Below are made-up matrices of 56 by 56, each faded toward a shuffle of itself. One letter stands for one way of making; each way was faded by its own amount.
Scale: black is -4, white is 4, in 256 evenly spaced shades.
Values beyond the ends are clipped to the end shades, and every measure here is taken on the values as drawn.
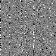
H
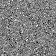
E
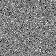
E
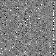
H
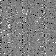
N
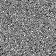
E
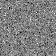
E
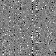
N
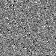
E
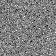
E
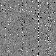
H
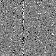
H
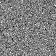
E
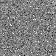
E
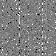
N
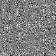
H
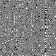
N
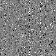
H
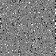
N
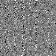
H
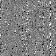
H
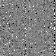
H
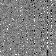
H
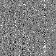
H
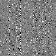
H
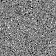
E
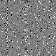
N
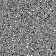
E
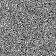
E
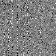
H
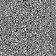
H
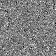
E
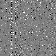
N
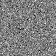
E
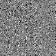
H
